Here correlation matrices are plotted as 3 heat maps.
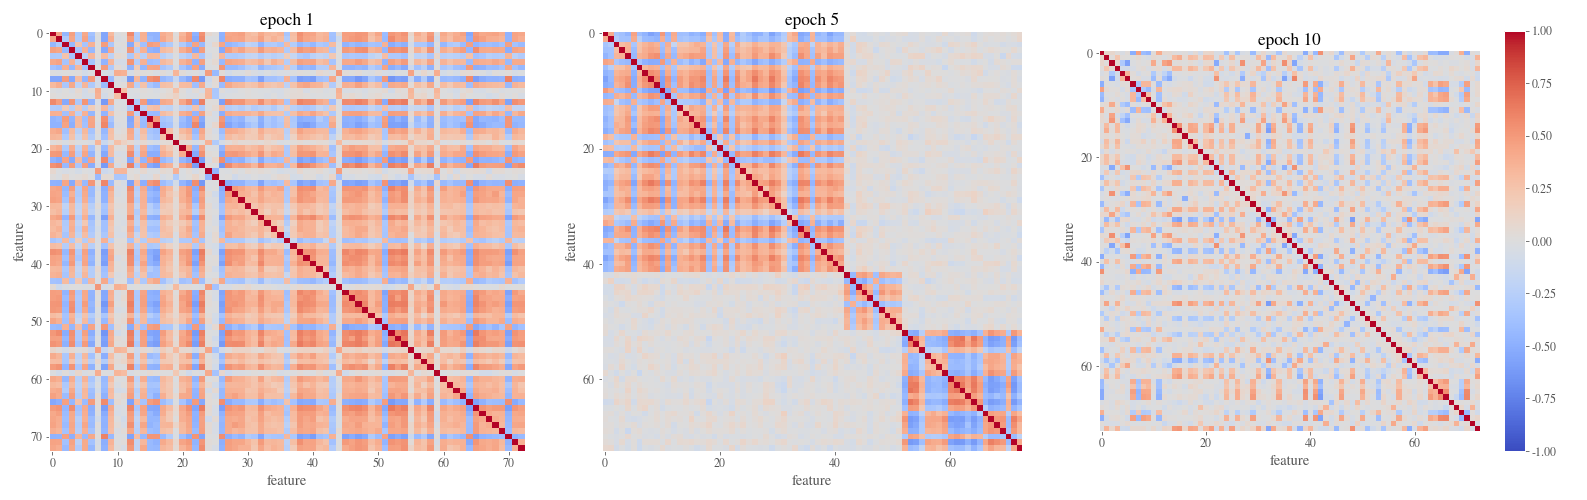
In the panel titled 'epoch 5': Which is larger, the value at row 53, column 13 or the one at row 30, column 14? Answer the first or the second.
the second
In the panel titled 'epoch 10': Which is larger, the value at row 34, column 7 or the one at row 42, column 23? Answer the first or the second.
the second
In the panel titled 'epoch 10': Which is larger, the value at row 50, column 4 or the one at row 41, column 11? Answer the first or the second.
the first
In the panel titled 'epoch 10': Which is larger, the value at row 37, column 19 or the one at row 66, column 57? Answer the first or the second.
the second
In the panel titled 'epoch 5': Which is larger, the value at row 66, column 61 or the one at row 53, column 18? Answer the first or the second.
the second
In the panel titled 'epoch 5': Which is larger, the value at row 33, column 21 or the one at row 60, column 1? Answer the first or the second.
the second
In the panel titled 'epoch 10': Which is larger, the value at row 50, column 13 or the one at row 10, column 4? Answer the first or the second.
the first
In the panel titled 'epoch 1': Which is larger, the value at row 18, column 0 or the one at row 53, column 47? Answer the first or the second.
the second
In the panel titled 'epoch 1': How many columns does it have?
73
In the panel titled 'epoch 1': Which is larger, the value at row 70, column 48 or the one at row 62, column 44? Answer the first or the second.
the second
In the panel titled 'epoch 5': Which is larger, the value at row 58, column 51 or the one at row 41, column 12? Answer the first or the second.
the first
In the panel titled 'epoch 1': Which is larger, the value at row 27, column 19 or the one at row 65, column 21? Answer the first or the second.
the second
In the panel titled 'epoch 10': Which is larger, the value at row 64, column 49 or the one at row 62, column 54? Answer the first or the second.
the first
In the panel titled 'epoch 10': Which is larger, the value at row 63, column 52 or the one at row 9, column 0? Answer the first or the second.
the first
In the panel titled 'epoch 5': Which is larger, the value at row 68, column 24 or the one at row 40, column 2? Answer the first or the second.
the second
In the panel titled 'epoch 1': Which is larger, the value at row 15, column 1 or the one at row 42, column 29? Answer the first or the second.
the second
